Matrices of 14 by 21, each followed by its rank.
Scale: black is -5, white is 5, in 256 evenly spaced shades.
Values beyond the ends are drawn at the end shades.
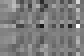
two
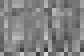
three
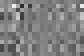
two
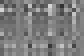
two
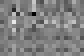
three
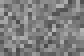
full rank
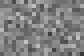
full rank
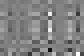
two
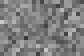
full rank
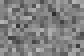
full rank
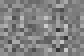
three
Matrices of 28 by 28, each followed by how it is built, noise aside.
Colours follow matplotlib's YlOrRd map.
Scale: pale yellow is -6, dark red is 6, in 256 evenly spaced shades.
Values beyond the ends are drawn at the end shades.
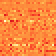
uneven rows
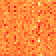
uneven columns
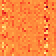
uneven columns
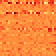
uneven rows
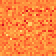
uneven rows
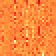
uneven columns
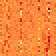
uneven columns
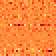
uneven rows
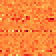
uneven rows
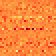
uneven rows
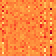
uneven columns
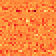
uneven rows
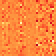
uneven columns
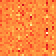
uneven columns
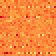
uneven rows
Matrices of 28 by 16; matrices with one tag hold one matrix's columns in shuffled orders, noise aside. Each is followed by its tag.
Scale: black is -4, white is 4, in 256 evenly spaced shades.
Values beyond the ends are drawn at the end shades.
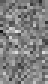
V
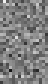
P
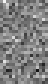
P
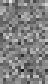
P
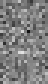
V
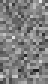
P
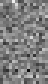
P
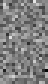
P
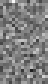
P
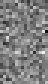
V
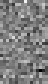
P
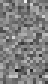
P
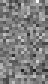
P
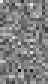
P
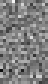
P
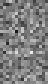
V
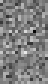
V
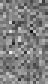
V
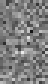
V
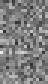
V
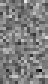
P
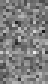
V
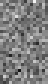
P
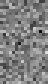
V
